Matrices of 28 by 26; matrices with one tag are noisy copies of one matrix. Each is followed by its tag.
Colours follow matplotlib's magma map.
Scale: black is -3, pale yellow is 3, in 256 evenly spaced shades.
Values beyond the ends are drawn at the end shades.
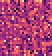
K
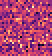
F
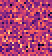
F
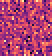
K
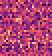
F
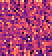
K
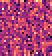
K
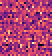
F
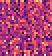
K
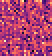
K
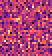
F
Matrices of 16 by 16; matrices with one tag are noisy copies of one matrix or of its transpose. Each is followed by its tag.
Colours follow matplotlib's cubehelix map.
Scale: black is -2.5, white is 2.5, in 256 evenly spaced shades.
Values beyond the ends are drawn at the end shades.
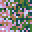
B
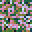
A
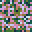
A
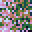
B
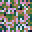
A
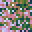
B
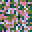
A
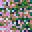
B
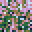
B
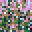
B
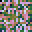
A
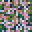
A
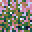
B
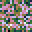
A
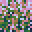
B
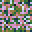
A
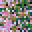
B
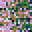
B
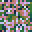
A
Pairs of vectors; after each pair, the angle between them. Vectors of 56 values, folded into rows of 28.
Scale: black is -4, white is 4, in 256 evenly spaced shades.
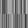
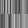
orthogonal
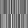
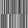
orthogonal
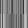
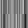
nearly opposite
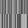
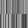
nearly opposite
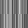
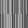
nearly parallel
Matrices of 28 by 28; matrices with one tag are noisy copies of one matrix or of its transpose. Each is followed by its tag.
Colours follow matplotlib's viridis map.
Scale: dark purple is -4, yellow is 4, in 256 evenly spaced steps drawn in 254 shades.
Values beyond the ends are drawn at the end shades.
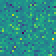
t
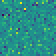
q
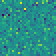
q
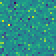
q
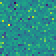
q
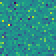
q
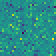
t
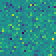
t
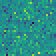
t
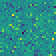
t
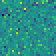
q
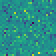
t
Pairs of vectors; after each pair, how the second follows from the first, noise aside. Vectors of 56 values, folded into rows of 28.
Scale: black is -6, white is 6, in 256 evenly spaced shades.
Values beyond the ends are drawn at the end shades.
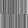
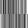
scaled up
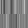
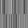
sign-scrambled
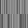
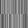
sign-scrambled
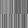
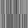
wrapped around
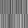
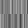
sign-scrambled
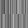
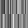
scaled up
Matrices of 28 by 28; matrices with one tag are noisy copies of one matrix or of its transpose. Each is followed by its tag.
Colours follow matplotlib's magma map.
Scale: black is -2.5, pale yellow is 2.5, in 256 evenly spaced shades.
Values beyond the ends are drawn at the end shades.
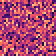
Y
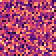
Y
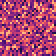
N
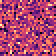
Y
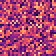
N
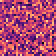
Y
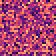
Y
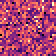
N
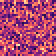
Y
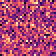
N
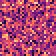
N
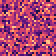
Y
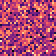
N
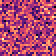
Y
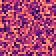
Y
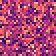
N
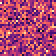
N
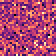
Y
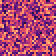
Y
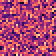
Y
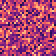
N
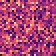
N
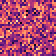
N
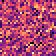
N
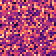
N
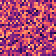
N
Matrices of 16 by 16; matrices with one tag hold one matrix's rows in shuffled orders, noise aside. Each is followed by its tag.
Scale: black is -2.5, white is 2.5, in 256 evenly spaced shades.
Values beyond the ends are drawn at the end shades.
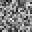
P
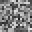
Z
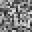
Z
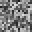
Z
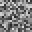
P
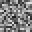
P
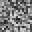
Z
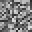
Z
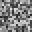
Z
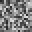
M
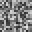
M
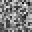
M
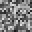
Z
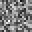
M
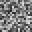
P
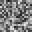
M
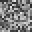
Z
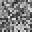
Z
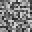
Z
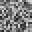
M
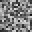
Z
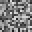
Z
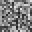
Z
